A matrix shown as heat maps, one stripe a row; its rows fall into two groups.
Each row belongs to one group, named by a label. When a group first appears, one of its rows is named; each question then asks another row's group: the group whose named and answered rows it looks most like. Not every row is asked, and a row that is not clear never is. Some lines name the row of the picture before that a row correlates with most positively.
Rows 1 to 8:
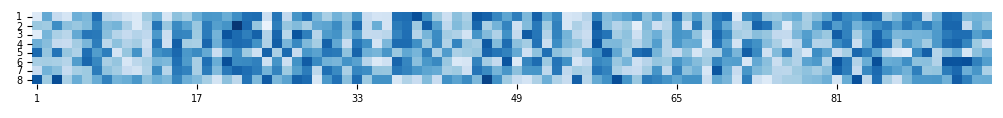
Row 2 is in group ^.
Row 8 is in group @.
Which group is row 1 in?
^
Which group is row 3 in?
^
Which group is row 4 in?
^
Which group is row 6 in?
^
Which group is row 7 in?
^
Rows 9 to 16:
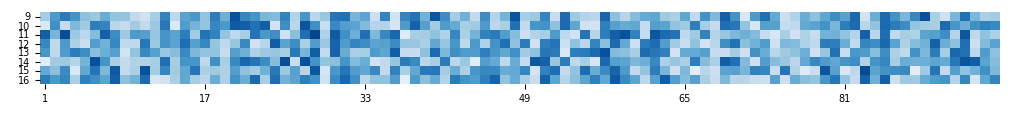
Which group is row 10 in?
^
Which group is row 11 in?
@
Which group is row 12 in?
@
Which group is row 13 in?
@
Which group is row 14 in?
^
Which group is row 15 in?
@
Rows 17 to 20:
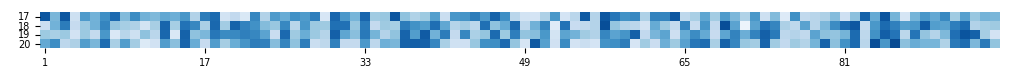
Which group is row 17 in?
@
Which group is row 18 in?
^
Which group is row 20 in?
^
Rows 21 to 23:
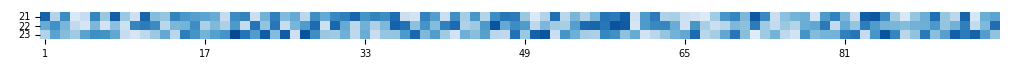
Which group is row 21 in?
@
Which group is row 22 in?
@
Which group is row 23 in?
^
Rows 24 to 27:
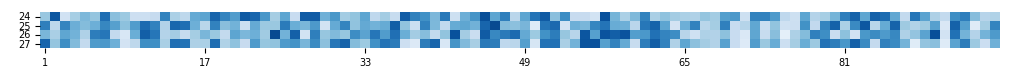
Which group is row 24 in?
^
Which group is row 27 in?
@
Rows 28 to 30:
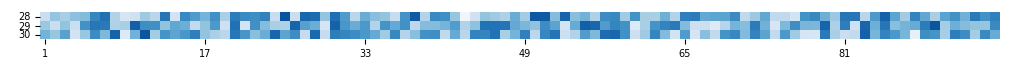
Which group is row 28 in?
^
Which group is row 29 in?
@
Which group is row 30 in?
@
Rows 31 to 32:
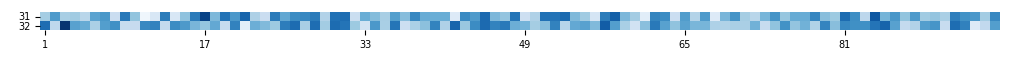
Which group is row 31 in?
^
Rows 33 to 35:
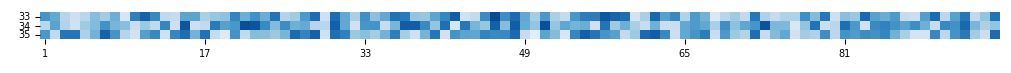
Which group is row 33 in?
@
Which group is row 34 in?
^
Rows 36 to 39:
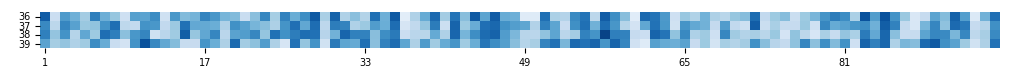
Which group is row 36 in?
@
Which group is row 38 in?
@
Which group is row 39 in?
@
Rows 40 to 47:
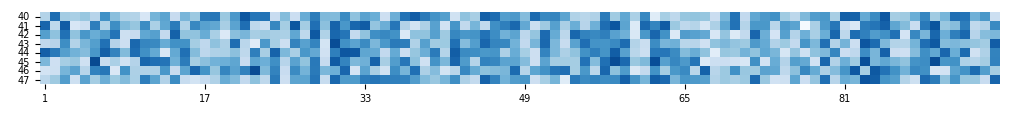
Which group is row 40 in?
^
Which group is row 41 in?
@
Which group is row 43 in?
@
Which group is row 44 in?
@
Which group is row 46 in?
^
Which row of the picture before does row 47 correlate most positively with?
39
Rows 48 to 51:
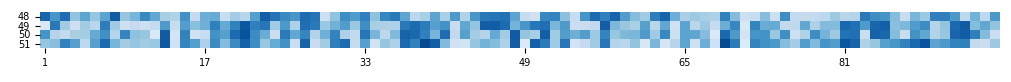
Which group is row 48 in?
@
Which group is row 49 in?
^
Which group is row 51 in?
^
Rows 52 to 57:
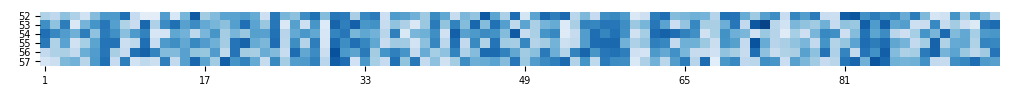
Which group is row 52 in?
^
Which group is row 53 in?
@
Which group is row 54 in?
@
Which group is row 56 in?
@
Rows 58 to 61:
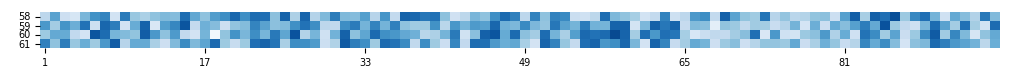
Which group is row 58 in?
^
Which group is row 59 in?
@
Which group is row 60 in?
@
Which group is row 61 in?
@
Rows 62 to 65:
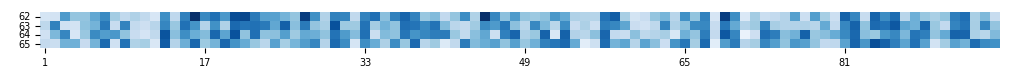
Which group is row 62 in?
^
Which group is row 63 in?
^
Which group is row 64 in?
^
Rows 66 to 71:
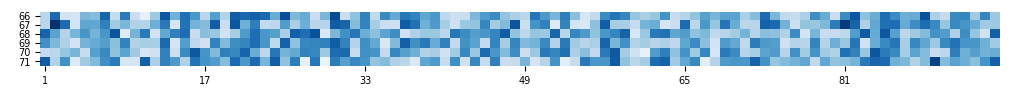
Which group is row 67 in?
^
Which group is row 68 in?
@
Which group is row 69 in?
^
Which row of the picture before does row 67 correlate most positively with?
64
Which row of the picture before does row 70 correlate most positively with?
62
